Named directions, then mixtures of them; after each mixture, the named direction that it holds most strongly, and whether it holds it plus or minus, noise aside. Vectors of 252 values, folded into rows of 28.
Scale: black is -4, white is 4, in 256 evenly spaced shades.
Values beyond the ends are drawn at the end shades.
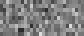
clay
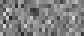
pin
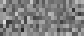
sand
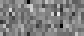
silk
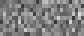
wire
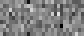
silk, plus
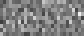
wire, plus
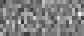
wire, plus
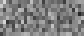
sand, plus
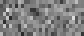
pin, plus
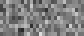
clay, plus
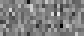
silk, plus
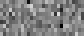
silk, plus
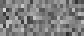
sand, minus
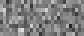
clay, minus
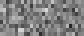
clay, minus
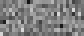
silk, plus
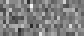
clay, plus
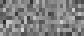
sand, minus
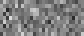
pin, minus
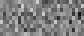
wire, minus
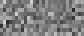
sand, plus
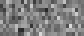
clay, plus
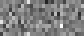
silk, minus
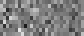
pin, minus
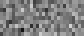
clay, plus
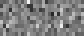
silk, minus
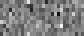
silk, minus
